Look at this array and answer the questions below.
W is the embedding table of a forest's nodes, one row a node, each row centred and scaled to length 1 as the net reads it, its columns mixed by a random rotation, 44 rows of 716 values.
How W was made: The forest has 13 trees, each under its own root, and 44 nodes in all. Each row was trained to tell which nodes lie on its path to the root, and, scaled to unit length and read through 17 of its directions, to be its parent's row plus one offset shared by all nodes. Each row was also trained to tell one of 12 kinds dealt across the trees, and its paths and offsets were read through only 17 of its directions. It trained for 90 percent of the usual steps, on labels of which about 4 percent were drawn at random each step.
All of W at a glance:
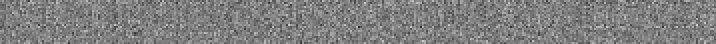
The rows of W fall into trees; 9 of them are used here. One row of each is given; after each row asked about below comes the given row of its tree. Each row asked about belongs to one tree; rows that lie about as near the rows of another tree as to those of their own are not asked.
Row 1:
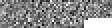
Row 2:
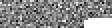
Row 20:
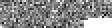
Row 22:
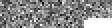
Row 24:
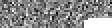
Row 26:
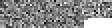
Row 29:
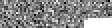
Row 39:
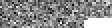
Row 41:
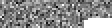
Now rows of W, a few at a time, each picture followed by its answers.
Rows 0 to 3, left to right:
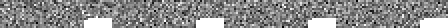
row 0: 1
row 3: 2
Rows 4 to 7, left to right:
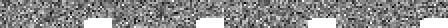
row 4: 22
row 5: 24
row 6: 39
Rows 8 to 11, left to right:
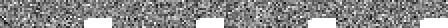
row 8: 29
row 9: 24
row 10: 22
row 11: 39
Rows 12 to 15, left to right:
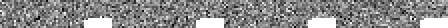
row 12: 20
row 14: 22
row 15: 29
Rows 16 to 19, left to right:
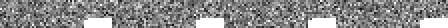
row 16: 29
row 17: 39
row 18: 29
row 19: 2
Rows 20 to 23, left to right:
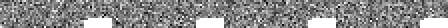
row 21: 29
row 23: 39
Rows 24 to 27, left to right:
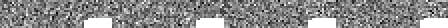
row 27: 26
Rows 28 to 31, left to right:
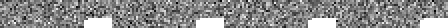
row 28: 2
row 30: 1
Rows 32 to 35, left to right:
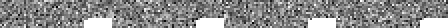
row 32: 24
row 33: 41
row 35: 41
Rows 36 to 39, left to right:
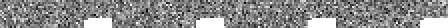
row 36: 20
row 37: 1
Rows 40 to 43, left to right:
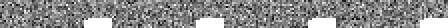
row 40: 20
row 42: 2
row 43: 22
